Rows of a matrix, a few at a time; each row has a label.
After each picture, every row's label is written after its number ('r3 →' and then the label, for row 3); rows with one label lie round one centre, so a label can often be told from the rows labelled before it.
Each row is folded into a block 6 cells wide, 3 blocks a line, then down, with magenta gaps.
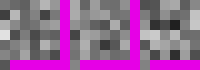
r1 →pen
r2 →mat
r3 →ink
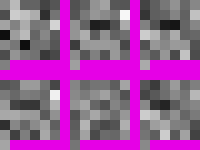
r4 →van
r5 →ink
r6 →ink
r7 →ink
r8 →mat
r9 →ink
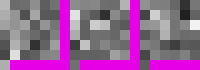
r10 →mat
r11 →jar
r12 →van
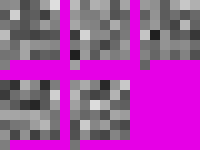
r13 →pen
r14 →mat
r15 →pen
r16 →ink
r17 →jar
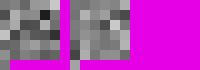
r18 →pen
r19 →mat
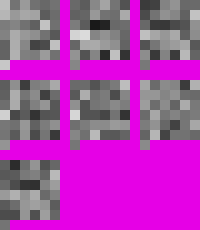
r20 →mat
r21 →ink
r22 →ink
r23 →pen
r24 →pen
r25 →mat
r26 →ink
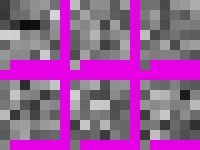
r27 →ink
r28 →mat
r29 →pen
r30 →pen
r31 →jar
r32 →van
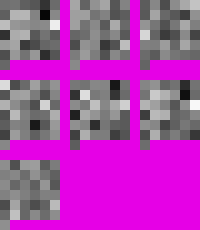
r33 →van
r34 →mat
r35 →pen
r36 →mat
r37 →van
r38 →van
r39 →mat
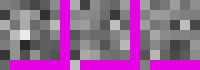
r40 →van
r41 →mat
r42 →mat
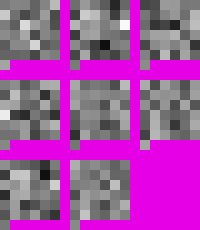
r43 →jar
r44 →van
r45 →ink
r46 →pen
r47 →mat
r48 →mat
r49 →van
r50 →mat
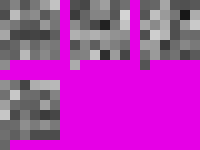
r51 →pen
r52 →ink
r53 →van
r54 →pen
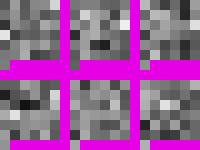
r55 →pen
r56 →van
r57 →van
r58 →ink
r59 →mat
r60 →jar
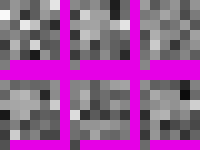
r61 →jar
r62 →van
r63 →mat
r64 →van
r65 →pen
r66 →van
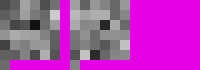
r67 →ink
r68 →mat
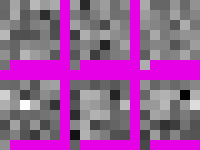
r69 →pen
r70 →mat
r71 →mat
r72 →jar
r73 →van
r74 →van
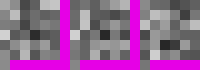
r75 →pen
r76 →pen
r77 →van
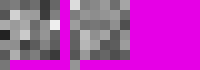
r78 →van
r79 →mat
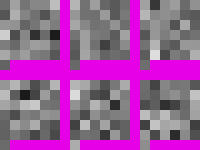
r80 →pen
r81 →mat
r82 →mat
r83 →jar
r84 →jar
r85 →ink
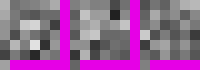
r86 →jar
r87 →van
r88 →pen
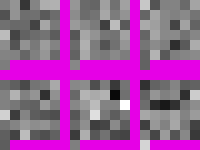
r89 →pen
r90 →mat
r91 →mat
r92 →pen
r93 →van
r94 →ink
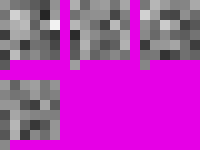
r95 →van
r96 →mat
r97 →jar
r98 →mat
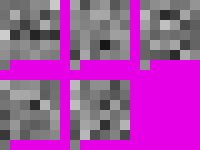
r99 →pen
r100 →mat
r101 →jar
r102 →mat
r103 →mat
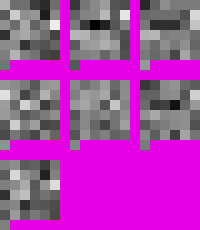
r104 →van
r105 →ink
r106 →ink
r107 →jar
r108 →mat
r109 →ink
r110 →van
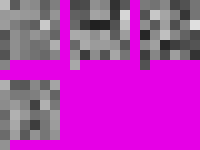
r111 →mat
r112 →ink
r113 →van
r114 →mat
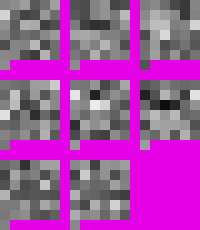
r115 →jar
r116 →ink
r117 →van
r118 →pen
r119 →jar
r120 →ink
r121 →pen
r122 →pen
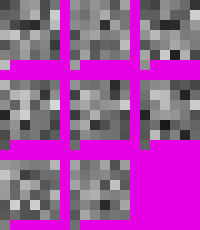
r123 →ink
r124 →mat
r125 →ink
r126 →van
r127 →van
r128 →van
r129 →jar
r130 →mat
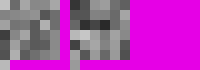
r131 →mat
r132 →ink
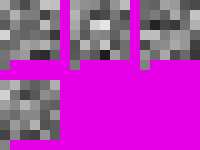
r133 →pen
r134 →jar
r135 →ink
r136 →jar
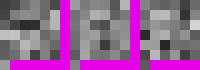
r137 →ink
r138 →mat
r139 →van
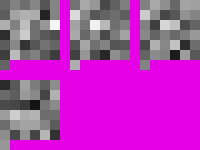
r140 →van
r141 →jar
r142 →jar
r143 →ink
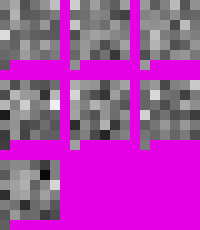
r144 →pen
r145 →mat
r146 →mat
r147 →van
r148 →jar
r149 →pen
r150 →van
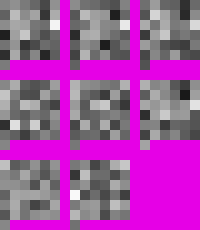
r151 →van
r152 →van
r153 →van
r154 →jar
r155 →jar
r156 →van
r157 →mat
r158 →pen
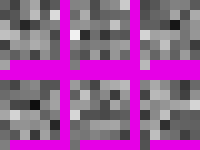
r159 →ink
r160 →pen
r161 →ink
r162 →ink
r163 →pen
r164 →van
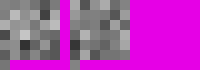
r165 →van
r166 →mat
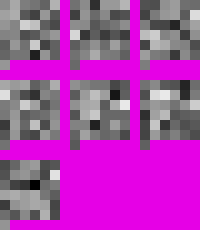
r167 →jar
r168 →pen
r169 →ink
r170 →jar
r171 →van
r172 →van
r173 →ink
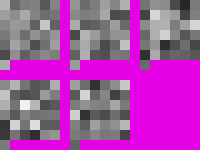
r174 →mat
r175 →mat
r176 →van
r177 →jar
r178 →pen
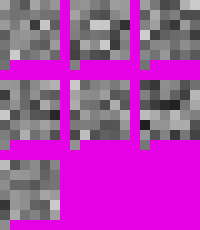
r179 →mat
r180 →jar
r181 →pen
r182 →pen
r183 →mat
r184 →ink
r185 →mat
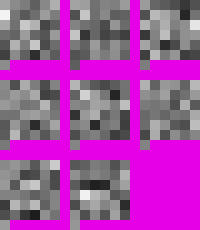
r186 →jar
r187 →pen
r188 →van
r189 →mat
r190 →van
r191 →mat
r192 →jar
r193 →ink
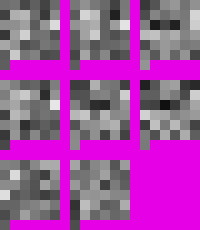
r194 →van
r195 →van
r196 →ink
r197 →van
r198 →ink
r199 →ink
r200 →pen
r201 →mat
